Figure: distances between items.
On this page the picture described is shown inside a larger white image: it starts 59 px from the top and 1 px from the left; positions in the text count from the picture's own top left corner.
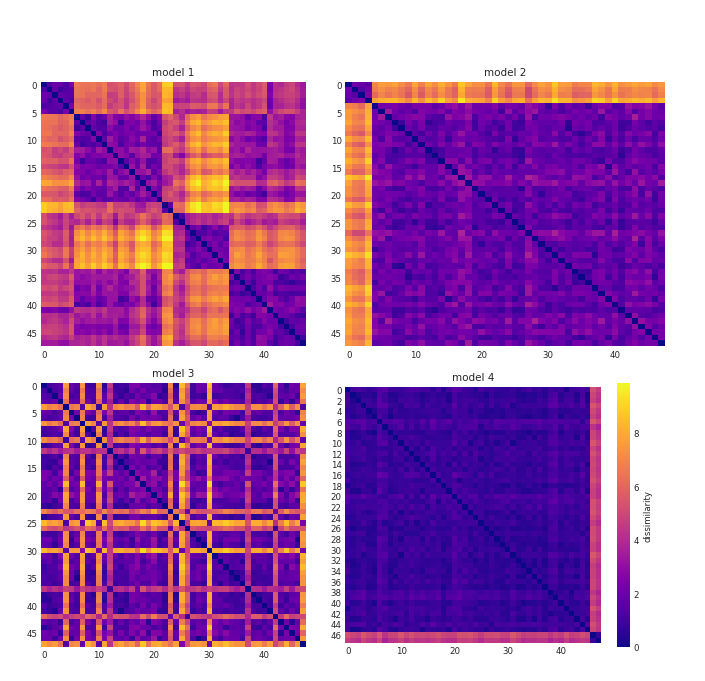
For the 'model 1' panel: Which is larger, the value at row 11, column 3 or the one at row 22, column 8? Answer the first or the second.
the first
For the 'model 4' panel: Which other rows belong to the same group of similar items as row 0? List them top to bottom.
1, 2, 3, 4, 5, 6, 7, 8, 9, 10, 11, 12, 13, 14, 15, 16, 17, 18, 19, 20, 21, 22, 23, 24, 25, 26, 27, 28, 29, 30, 31, 32, 33, 34, 35, 36, 37, 38, 39, 40, 41, 42, 43, 44, 45
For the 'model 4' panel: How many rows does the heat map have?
48
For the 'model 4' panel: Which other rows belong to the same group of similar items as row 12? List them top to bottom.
0, 1, 2, 3, 4, 5, 6, 7, 8, 9, 10, 11, 13, 14, 15, 16, 17, 18, 19, 20, 21, 22, 23, 24, 25, 26, 27, 28, 29, 30, 31, 32, 33, 34, 35, 36, 37, 38, 39, 40, 41, 42, 43, 44, 45
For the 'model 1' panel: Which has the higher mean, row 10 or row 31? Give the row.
31
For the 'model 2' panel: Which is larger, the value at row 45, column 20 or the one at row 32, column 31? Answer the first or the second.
the first
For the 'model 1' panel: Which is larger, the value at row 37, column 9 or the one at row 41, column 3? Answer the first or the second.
the first
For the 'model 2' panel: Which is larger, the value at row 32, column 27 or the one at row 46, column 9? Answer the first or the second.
the first
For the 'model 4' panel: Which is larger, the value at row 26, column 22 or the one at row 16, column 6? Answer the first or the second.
the second
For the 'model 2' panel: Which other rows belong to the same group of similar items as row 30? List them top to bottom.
4, 5, 6, 7, 8, 9, 10, 11, 12, 13, 14, 15, 16, 17, 18, 19, 20, 21, 22, 23, 24, 25, 26, 27, 28, 29, 31, 32, 33, 34, 35, 36, 37, 38, 39, 40, 41, 42, 43, 44, 45, 46, 47
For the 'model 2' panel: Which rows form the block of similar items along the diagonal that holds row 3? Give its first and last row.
0 to 3
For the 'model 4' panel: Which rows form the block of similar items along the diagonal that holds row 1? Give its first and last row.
0 to 45
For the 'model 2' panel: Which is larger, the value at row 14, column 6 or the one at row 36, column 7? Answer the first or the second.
the second
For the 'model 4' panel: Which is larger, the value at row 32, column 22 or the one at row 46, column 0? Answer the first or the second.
the second
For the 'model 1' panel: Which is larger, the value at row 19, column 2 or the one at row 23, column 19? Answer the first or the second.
the first
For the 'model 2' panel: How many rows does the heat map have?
48
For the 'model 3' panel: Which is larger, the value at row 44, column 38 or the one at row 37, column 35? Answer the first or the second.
the second
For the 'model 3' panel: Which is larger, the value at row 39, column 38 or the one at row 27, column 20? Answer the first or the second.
the second
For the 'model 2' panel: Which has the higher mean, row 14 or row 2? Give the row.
2
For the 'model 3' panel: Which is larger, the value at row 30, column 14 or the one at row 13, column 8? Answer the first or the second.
the first
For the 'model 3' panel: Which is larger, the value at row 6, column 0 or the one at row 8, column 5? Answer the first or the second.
the second
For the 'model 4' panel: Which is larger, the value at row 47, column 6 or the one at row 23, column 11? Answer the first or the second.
the first
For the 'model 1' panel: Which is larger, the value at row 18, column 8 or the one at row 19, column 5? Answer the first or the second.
the second
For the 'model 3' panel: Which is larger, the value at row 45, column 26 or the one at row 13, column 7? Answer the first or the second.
the second
